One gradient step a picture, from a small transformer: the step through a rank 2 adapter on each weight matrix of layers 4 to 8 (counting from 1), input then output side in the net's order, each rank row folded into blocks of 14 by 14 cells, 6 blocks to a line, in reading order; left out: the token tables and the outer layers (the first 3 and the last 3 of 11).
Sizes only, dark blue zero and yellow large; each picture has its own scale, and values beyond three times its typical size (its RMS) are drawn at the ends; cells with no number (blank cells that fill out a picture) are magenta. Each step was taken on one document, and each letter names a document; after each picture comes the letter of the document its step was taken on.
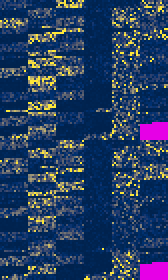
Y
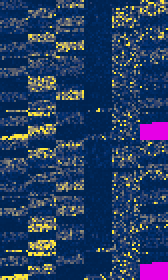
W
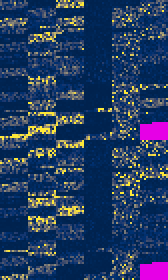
Y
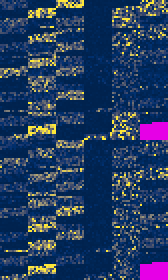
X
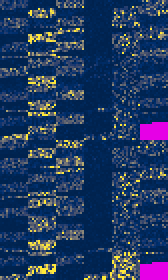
X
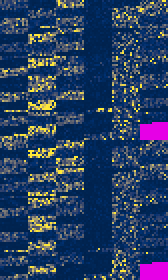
X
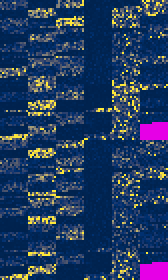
X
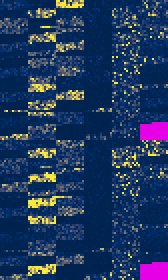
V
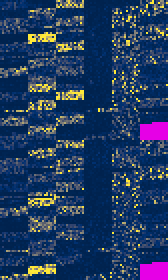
W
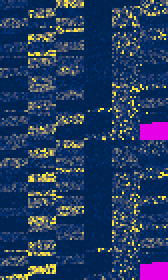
X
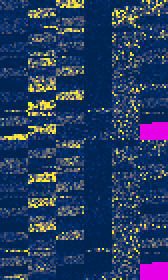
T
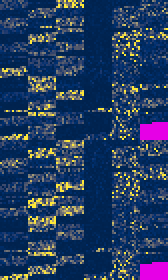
V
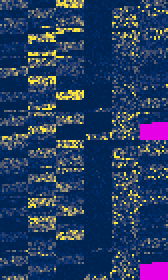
V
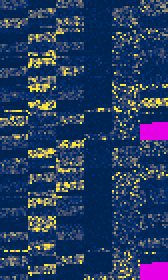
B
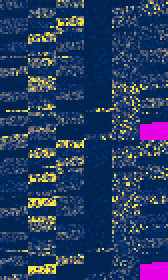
W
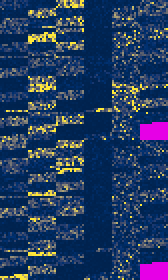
Y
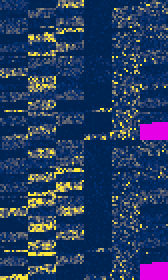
V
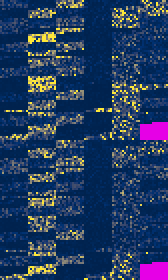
Y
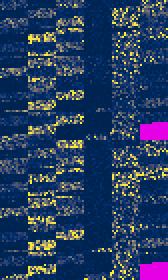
V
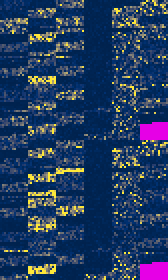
B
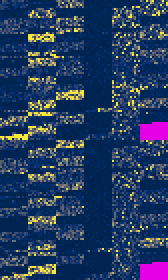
X
